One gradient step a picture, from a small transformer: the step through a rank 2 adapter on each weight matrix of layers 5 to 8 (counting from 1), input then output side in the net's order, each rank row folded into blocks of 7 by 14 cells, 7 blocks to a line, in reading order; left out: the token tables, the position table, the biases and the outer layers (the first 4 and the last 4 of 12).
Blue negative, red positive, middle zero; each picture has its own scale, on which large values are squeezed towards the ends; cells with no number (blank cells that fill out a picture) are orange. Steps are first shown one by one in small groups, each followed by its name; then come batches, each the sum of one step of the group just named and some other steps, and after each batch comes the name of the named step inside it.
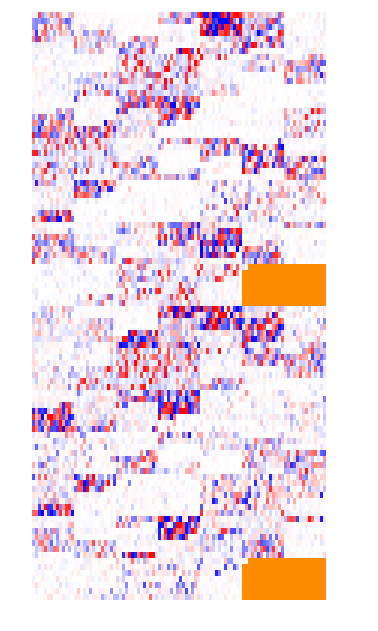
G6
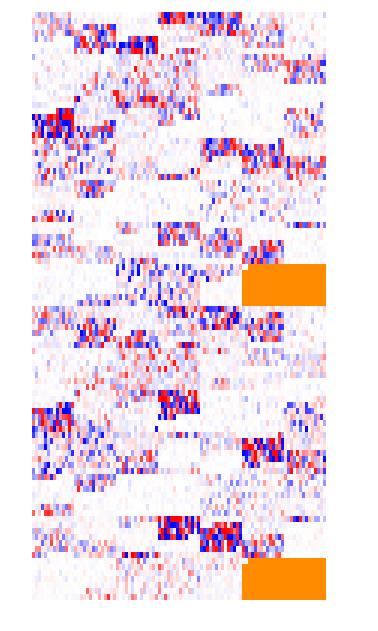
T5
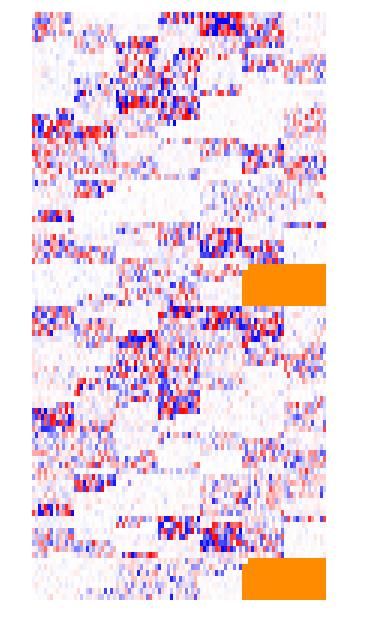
G6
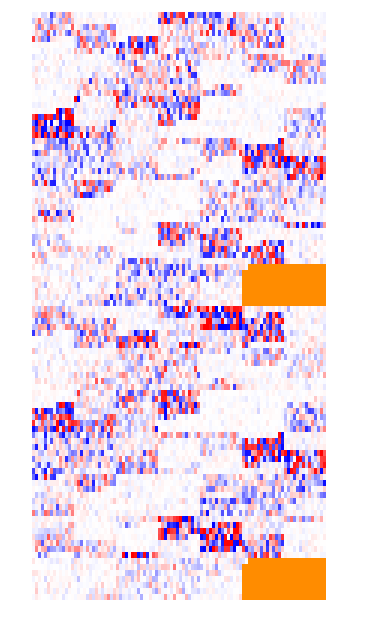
T5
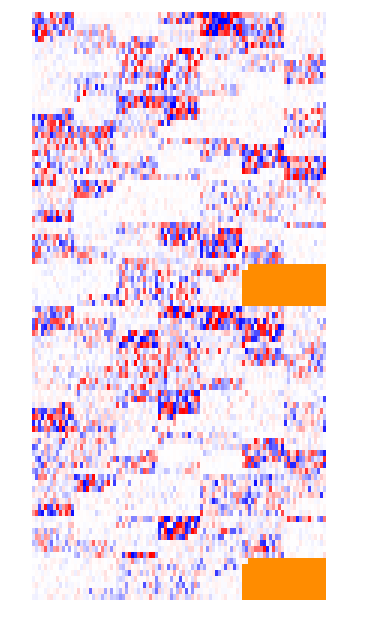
G6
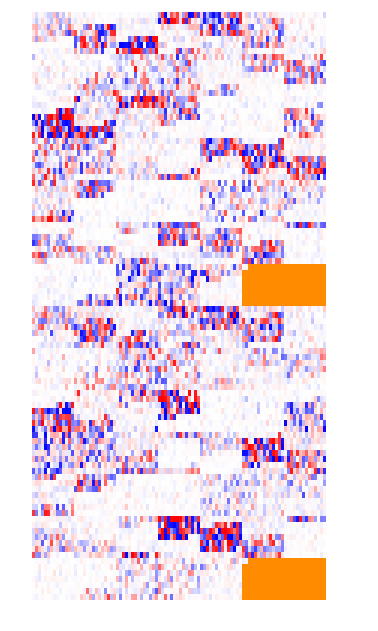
T5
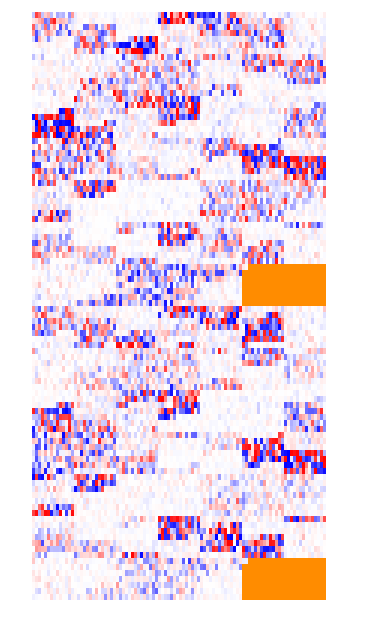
T5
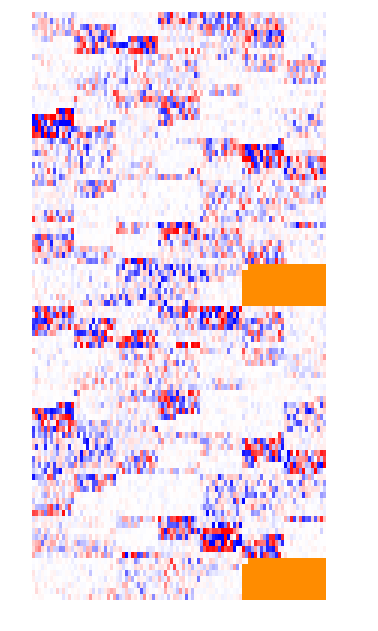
T5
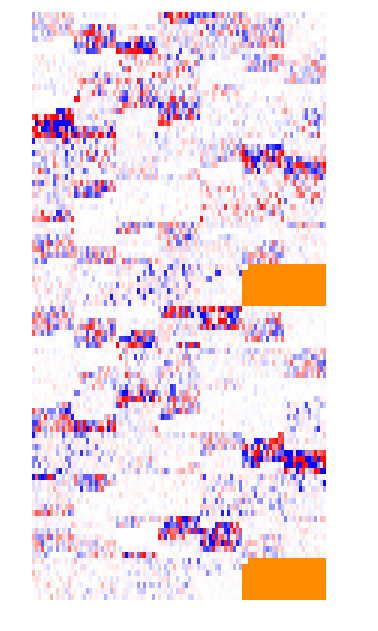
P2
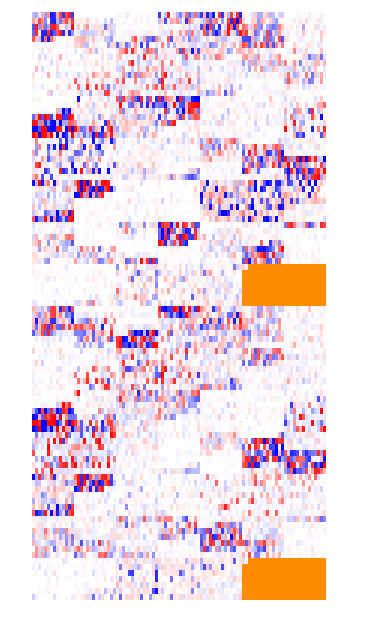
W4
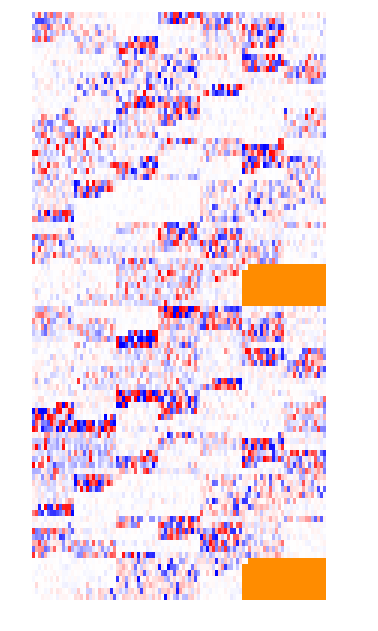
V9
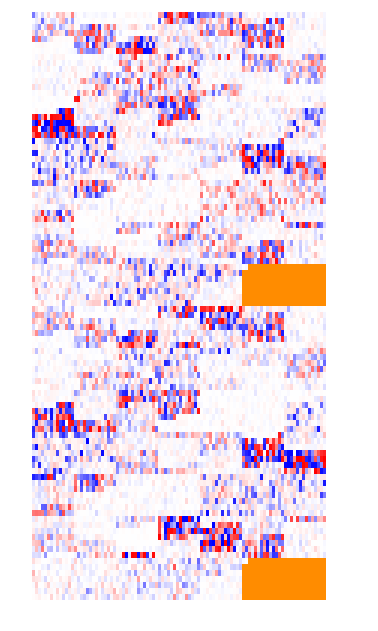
P2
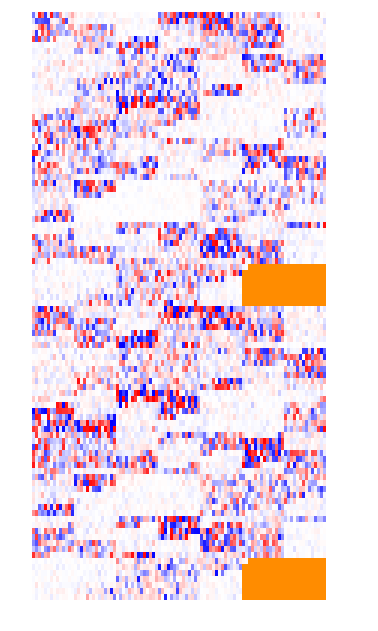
V9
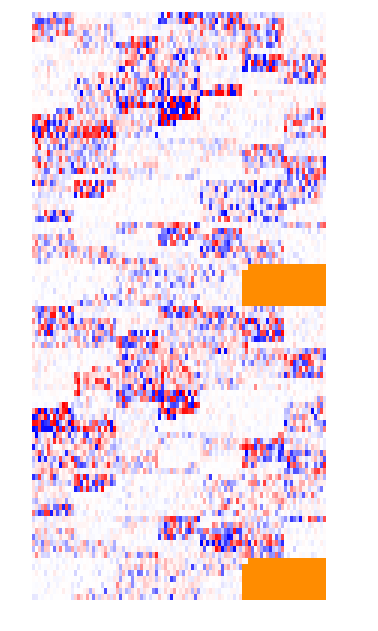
W4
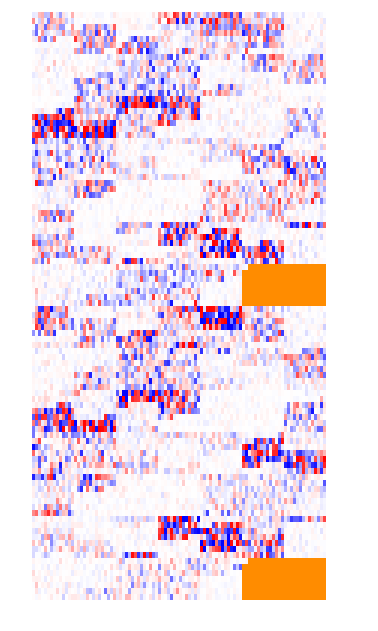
P2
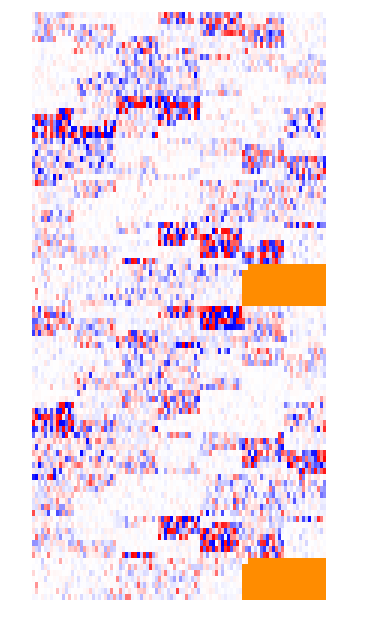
W4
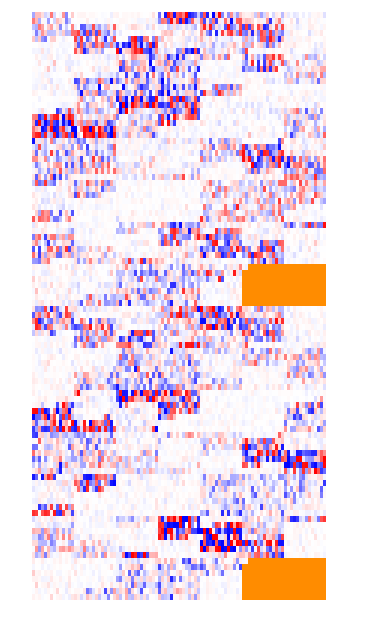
P2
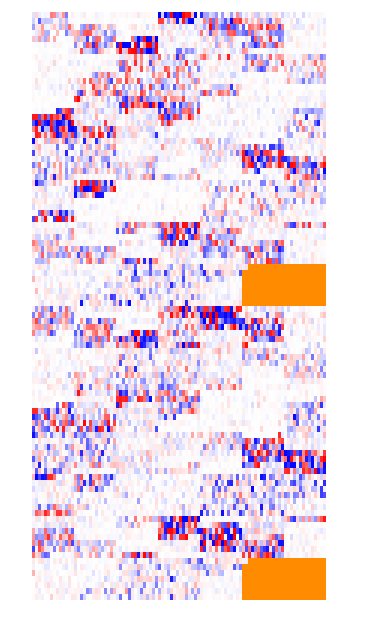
P2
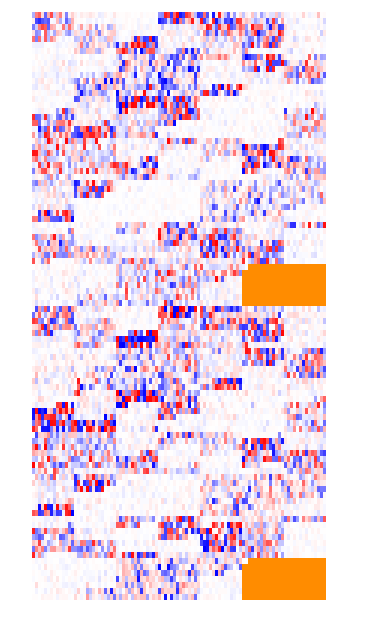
V9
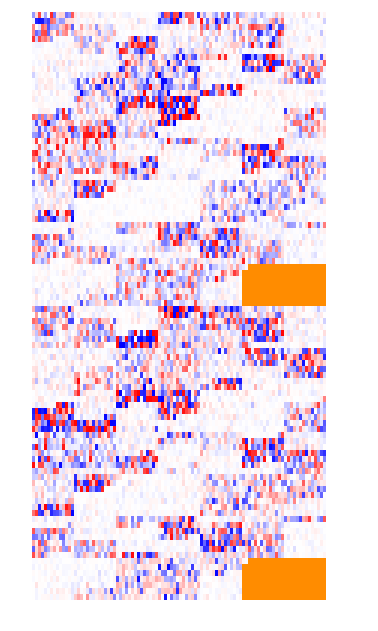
V9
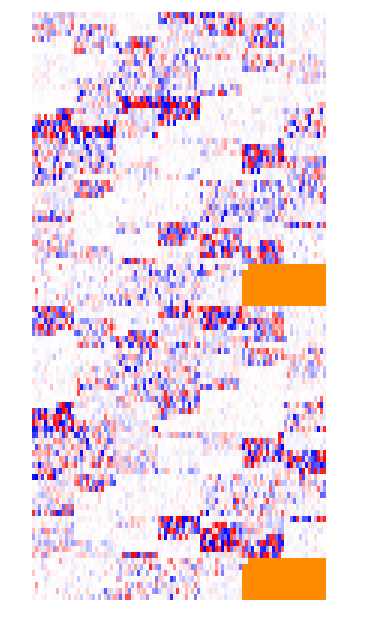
W4
